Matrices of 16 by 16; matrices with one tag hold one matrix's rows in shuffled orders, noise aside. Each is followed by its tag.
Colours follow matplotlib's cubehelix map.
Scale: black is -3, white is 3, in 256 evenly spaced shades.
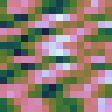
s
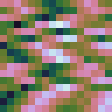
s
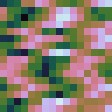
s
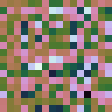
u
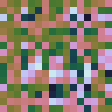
u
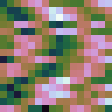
s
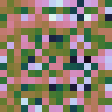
u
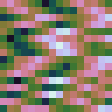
s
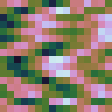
s
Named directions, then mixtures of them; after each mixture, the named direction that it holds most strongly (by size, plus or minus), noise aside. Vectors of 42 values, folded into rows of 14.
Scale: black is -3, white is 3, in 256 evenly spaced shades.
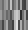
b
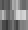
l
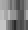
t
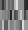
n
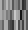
b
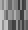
t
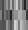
b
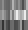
l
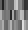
n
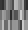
n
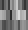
l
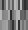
b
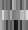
l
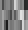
n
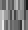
n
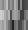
t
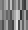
b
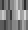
l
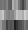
l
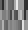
n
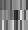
b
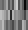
n
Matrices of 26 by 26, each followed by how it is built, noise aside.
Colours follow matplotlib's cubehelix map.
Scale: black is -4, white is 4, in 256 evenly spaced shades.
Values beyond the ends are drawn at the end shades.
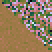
upper triangular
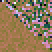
upper triangular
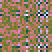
low rank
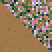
upper triangular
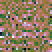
low rank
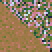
upper triangular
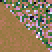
upper triangular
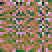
low rank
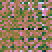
low rank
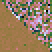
upper triangular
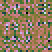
low rank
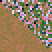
upper triangular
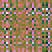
low rank
